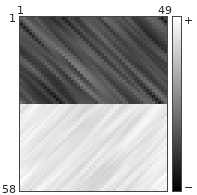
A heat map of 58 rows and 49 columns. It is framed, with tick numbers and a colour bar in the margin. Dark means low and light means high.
It is made of 2 by 1 panels. Panel 1,1: low, slanting down to the right. Panel 2,1: very high, slanting up to the right, faint in contrast.
